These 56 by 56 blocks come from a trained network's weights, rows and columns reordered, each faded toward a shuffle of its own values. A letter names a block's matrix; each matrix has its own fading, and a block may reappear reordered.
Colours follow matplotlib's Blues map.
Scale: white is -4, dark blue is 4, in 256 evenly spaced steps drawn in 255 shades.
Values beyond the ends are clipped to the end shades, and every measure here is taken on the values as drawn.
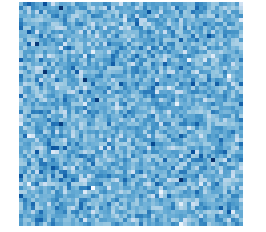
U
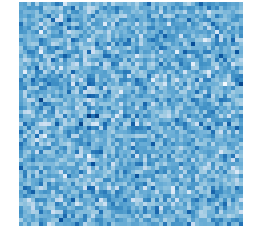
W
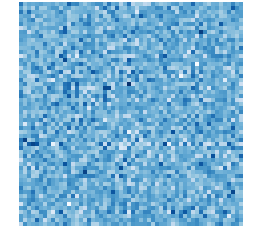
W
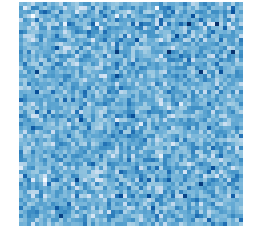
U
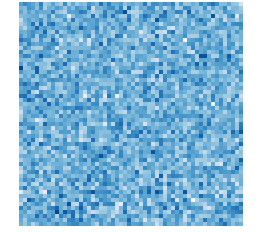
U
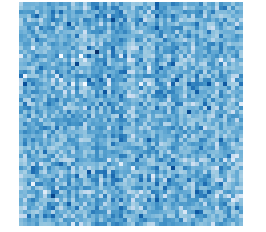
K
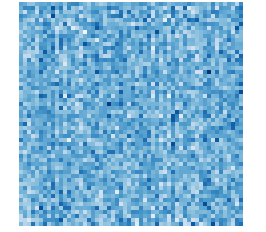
K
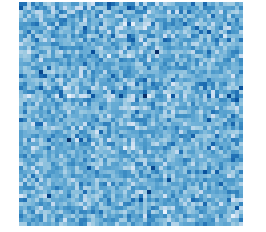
W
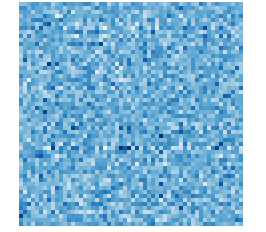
W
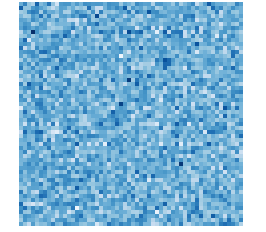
U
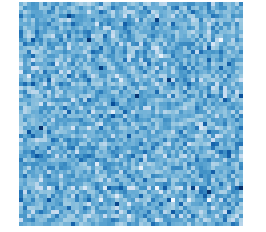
W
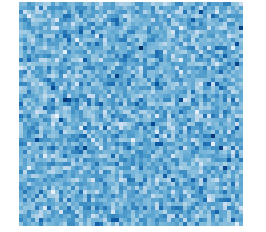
U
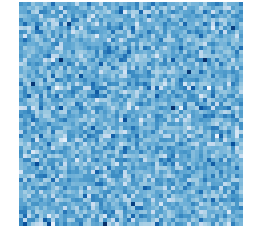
W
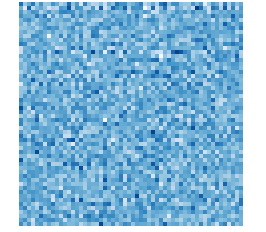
W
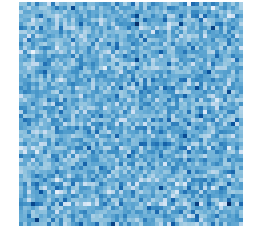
W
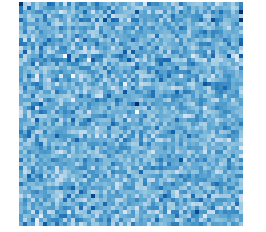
W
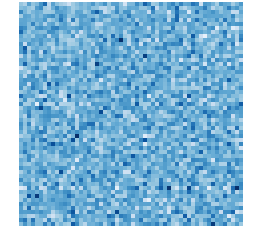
W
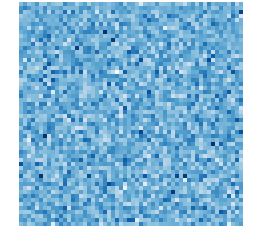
U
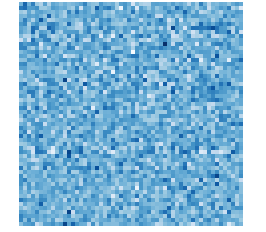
W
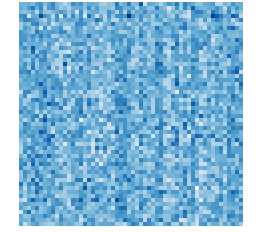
K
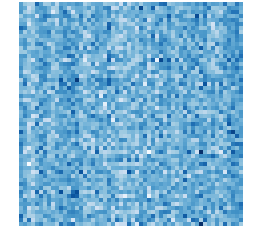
K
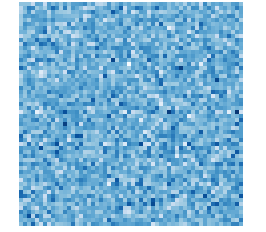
U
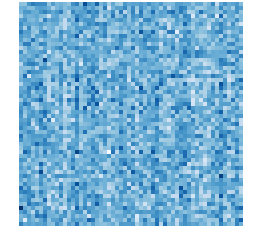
K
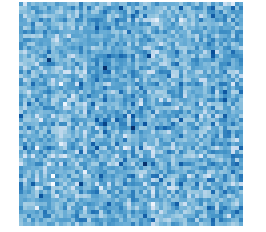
K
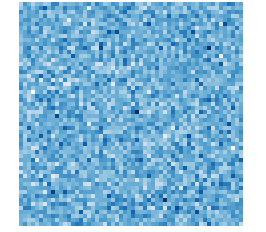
U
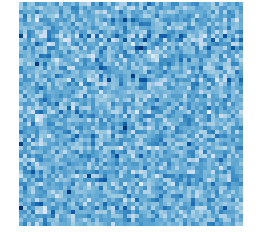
W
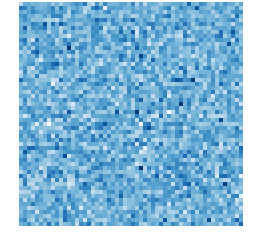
U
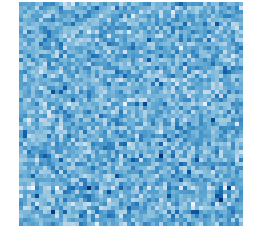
W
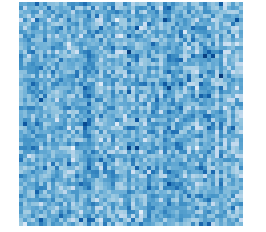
K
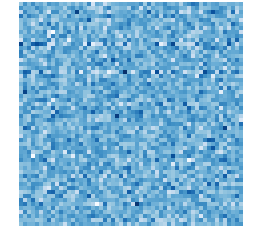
W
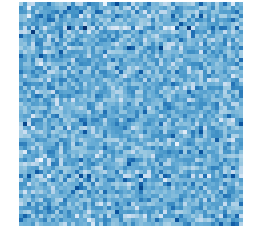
W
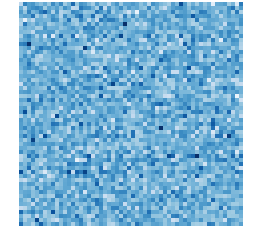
U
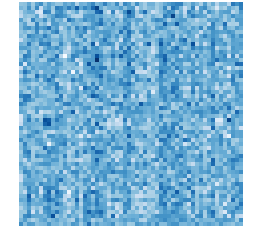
K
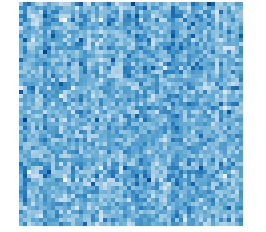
K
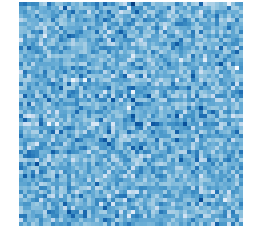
W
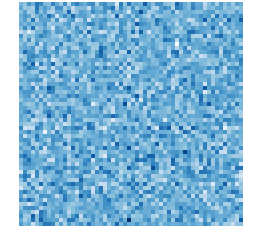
W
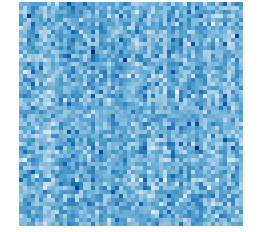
K
